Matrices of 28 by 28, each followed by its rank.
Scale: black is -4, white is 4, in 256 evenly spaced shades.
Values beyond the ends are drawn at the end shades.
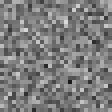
full rank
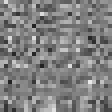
five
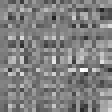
three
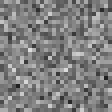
full rank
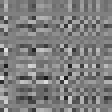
two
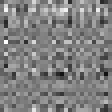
three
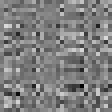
three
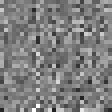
five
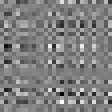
two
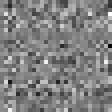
five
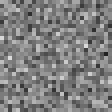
full rank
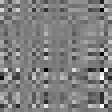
two
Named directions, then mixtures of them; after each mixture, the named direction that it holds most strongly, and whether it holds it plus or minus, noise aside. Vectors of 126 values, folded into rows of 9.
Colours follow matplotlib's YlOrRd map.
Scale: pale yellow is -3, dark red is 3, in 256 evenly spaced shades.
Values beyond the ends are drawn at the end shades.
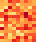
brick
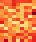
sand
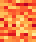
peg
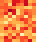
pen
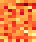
peg, plus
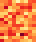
pen, minus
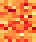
sand, minus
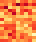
peg, plus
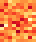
brick, minus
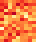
brick, minus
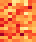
pen, minus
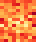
sand, plus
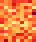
sand, plus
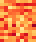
peg, plus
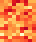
pen, plus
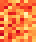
brick, minus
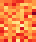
sand, plus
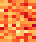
brick, plus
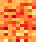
sand, minus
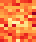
sand, plus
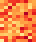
brick, plus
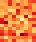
pen, minus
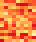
peg, plus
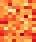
pen, minus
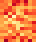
pen, plus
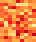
peg, minus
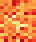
sand, plus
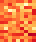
sand, plus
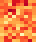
pen, plus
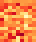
brick, minus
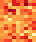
pen, plus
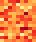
brick, plus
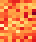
sand, plus
